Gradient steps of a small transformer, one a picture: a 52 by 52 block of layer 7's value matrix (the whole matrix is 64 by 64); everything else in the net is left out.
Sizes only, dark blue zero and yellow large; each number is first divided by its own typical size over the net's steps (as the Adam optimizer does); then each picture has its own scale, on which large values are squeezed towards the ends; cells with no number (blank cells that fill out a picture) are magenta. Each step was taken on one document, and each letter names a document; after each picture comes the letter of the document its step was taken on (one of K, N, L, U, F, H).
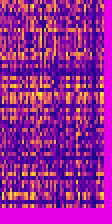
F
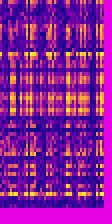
F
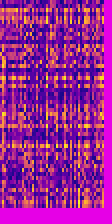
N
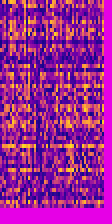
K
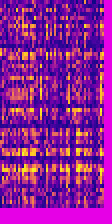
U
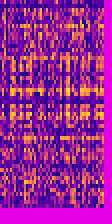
K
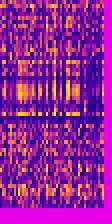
N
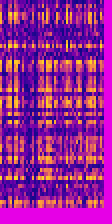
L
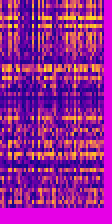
L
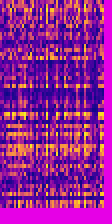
N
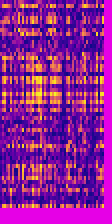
F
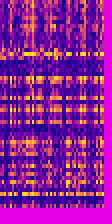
F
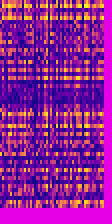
N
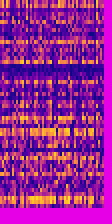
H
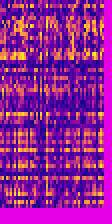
U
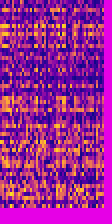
H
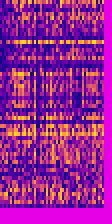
K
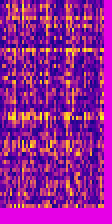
U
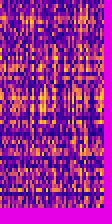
L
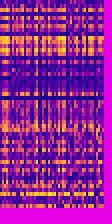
H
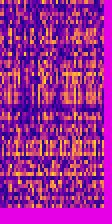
L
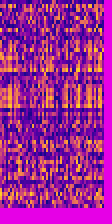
L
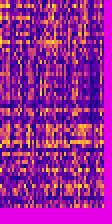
N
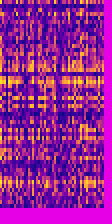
L
